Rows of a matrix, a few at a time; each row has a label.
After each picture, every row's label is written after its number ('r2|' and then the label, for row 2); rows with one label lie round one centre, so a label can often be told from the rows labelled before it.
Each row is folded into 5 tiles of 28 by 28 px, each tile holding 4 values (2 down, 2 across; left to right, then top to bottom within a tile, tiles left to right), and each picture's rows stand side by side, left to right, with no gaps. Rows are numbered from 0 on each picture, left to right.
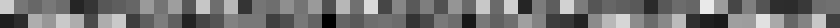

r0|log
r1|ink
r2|ink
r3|ink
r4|log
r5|log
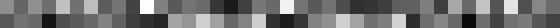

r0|ink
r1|log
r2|log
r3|ink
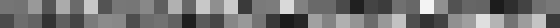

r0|ink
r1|ink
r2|log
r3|log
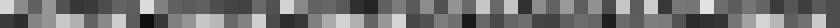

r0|log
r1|log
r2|log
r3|ink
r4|ink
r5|log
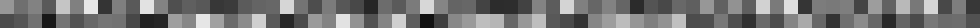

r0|ink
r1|log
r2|log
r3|log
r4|log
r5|ink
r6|ink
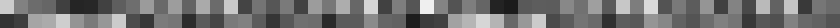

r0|log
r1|ink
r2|ink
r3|log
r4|ink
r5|ink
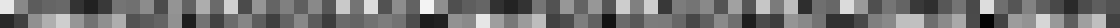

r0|log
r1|ink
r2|ink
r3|log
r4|ink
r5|ink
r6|log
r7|log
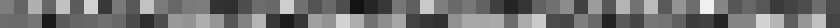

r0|ink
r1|log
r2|log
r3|log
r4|ink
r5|log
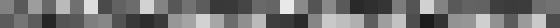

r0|ink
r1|log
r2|log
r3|log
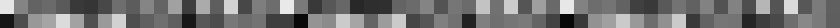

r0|log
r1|ink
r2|log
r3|ink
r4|log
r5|ink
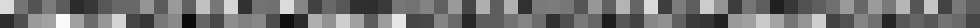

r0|log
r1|ink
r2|log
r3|ink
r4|ink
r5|log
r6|ink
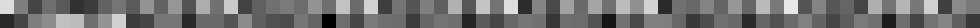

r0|log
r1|ink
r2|ink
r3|ink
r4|ink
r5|ink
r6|ink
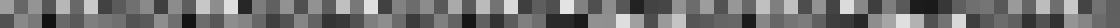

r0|ink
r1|ink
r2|ink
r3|ink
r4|log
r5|ink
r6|log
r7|ink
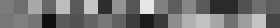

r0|ink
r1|log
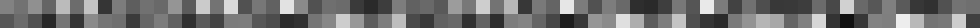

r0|ink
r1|ink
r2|log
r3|ink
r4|log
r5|log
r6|log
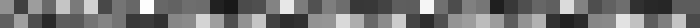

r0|ink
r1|log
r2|log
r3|log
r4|log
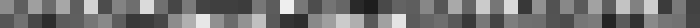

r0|ink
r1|log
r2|log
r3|ink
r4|ink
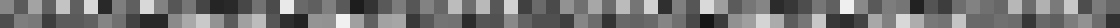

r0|ink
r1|log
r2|log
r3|ink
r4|ink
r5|log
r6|log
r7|ink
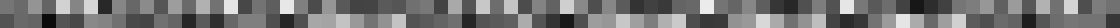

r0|ink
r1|ink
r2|log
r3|ink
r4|log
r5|log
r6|log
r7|ink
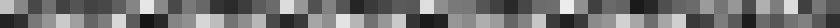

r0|log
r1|log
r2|log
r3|log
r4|log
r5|ink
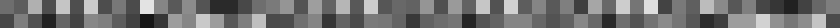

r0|ink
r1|log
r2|ink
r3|ink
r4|ink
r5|log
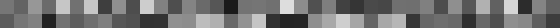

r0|ink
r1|log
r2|log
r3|ink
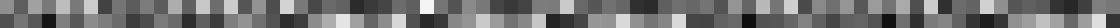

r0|ink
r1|ink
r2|log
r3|log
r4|log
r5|ink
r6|ink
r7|log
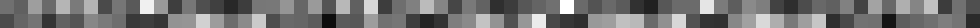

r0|ink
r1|log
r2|ink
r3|log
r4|log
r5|log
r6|ink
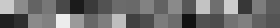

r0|log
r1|ink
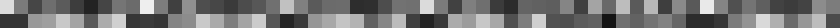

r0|log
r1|log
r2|log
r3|log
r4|ink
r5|log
